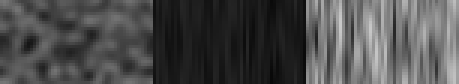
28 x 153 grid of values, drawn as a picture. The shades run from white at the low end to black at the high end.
The table splits into one row of 3 panels. Panel 1,1: high, blotchy. Panel 1,2: very high, streaked downward, faint in contrast. Panel 1,3: middling, streaked downward, strong in contrast.
